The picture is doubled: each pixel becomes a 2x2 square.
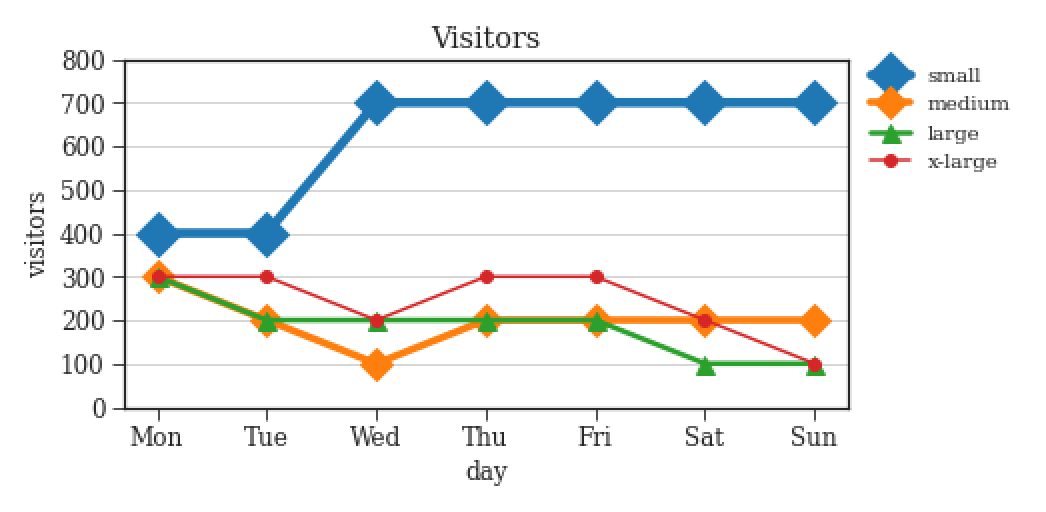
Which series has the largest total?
small
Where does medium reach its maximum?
Mon
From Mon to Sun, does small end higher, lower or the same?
higher
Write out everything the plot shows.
Title: Visitors
x-axis: day, ticks Mon Tue Wed Thu Fri Sat Sun
y-axis: visitors, ticks 0 100 200 300 400 500 600 700 800
Legend: small, medium, large, x-large
Values:
small: 400 400 700 700 700 700 700
medium: 300 200 100 200 200 200 200
large: 300 200 200 200 200 100 100
x-large: 300 300 200 300 300 200 100
